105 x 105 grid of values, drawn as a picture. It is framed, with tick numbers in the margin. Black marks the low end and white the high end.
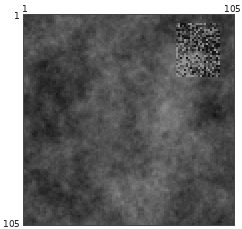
The top right is the roughest part. On average the colour sits 30% of the way up the scale. No row or column stands out. No regular stripes run through it. An odd patch, rougher than its surroundings, sits in the top right.
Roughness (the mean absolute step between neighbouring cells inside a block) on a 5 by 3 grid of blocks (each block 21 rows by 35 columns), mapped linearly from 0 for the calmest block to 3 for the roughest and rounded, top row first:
003 | 002 | 000 | 000 | 000
